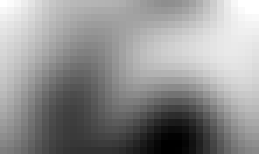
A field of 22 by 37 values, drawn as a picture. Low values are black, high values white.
Lone odd cells: none. Roughest part: bottom right. Ninth with the highest average: top right. Ninth with the lowest average: bottom middle. Average level on the scale: 60%. Slope: up to the top.
